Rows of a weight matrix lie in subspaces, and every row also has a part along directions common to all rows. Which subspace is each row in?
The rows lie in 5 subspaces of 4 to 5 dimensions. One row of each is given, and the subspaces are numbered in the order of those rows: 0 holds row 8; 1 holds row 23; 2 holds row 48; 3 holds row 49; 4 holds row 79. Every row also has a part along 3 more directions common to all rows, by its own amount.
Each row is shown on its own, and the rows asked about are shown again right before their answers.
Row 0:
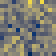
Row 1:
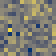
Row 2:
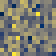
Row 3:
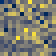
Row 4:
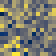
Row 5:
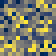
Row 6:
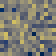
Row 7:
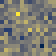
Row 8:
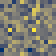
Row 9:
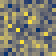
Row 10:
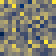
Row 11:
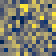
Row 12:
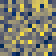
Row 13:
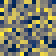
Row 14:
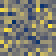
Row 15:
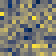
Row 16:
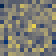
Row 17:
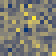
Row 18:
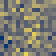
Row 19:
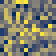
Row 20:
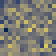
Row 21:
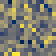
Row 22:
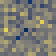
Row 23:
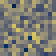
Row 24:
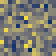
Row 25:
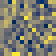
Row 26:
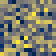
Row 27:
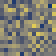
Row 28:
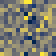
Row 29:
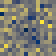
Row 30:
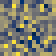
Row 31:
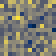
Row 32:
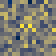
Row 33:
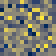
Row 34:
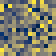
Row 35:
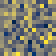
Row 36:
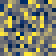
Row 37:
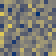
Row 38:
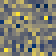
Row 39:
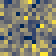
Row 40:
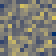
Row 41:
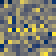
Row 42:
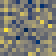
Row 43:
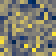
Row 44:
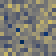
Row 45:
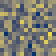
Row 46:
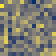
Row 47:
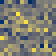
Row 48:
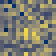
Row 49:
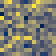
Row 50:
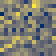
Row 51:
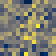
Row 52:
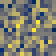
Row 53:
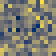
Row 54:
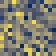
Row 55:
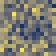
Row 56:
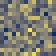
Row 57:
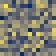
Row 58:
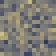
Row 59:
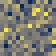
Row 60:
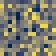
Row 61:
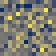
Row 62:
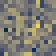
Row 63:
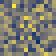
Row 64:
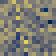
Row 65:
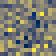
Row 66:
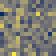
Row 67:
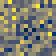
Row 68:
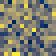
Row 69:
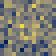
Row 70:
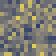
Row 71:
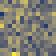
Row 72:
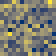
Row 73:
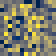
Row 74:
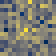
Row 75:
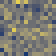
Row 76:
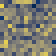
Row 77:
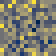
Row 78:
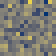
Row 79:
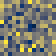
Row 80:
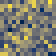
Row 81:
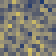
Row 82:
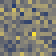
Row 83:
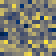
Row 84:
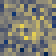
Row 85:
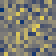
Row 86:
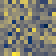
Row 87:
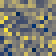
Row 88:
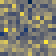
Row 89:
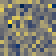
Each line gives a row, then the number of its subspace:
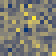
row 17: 3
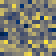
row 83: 2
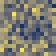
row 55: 3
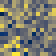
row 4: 1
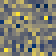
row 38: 4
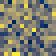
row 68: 1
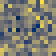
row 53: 0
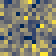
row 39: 3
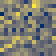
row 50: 3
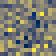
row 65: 0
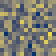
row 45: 1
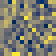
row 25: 1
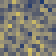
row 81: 0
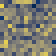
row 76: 3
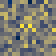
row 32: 1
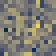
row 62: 0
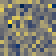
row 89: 4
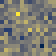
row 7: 4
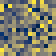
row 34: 0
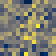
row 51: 3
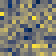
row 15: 3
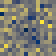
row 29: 2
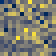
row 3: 2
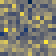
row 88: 2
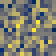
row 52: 0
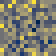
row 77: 0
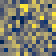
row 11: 4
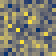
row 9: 3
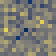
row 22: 2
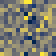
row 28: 3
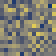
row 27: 4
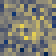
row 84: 3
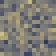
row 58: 2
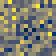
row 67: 2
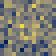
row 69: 3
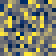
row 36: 1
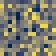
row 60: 0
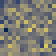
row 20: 4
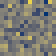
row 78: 1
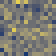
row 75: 3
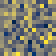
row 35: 1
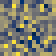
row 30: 1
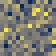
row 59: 3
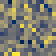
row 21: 1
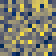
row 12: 1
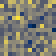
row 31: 4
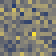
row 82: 2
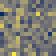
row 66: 1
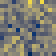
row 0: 0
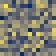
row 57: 4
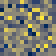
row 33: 0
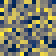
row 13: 2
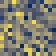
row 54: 0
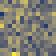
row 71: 1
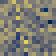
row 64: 0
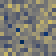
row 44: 3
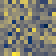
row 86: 1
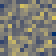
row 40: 4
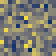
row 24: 4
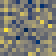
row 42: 2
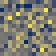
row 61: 0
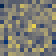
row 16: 4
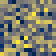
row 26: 0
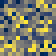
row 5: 4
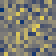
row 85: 0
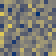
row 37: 1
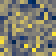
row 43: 4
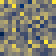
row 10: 2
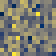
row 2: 1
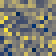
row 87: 4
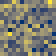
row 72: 0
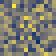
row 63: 1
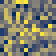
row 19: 3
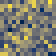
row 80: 0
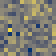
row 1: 0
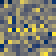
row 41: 2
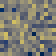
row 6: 2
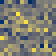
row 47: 4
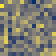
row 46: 4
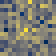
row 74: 2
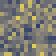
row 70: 3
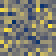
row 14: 2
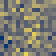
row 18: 2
